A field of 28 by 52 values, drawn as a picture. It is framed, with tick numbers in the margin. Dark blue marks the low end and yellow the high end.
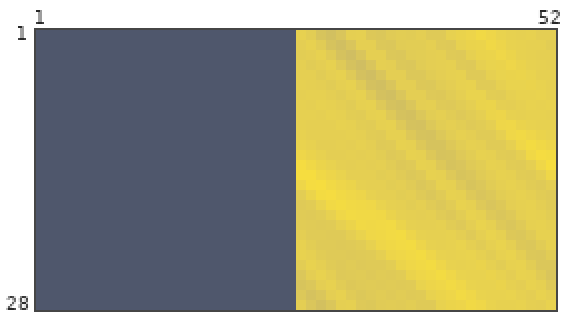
The table splits into one row of 2 panels. Panel 1,1: low, flat. Panel 1,2: very high, slanting down to the right, faint in contrast.
